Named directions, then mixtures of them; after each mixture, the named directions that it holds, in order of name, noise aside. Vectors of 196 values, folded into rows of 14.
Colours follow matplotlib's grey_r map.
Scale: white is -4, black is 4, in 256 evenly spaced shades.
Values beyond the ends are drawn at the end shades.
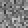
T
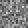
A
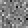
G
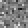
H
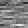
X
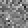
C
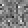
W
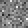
G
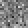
H, W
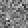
C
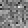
C, W, X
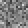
G, H, W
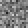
A, H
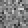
C, H, T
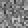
T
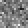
G, H, T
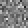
A, C, W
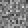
A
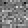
G, X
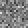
C, T, W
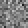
C, H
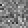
A, W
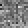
W, X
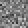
A, W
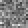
G, H, X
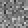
T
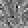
G, W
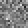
C
